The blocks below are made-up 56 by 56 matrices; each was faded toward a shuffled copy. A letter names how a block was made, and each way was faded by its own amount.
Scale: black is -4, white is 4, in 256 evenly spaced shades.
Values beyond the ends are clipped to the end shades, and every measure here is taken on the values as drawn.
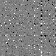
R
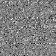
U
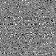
U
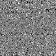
U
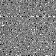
U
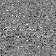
U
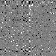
R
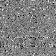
U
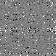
R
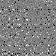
R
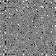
R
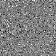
U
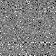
U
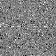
U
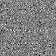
U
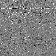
U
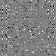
R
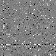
R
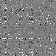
R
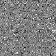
U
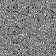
U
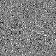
U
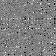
R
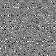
U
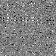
U
